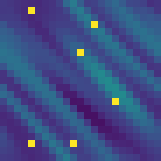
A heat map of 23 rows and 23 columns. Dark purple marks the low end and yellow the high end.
Lone odd cells: 6, each higher than its neighbours. Histogram: skewed, a long tail of high values. Grain: diagonal, down to the right.
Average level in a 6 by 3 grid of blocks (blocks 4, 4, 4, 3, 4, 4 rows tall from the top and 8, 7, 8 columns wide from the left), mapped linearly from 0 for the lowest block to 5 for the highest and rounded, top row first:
043 / 244 / 343 / 305 / 112 / 140
